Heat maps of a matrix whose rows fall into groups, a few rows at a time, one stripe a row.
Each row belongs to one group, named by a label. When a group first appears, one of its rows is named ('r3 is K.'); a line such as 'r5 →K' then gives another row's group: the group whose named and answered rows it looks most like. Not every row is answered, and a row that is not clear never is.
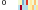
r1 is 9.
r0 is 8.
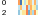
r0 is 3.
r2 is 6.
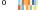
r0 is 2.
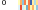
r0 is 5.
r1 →9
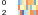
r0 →2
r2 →9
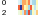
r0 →2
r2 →5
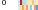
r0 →9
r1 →6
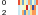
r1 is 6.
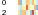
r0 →3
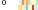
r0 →6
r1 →9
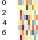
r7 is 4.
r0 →3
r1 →9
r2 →4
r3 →9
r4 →2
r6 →6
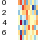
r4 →9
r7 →4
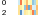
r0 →4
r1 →8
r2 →3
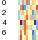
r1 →9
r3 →6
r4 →4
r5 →6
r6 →4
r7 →4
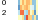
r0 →2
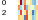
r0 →4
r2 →4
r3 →8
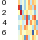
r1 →3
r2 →4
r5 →6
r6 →4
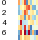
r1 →2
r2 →6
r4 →9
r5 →5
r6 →5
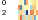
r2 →9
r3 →5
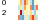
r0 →4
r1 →4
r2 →4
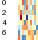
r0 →8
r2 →5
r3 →9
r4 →8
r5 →6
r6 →2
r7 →3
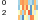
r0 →6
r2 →5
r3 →3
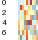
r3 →4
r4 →8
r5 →8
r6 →6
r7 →3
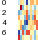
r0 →9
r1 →4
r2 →6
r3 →8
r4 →9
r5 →9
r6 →2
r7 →3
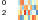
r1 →4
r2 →5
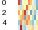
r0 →3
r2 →5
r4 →4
